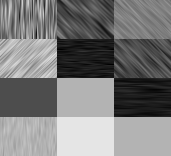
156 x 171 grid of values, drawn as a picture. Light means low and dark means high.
The table splits into 4 rows of 3 panels. Panel 1,1: middling, streaked downward, strong in contrast. Panel 1,2: high, slanting down to the right. Panel 1,3: middling, slanting down to the right, faint in contrast. Panel 2,1: low, slanting up to the right. Panel 2,2: very high, streaked across, faint in contrast. Panel 2,3: high, slanting down to the right. Panel 3,1: high, flat. Panel 3,2: low, flat. Panel 3,3: very high, streaked across, faint in contrast. Panel 4,1: low, streaked downward, faint in contrast. Panel 4,2: very low, flat. Panel 4,3: low, flat.
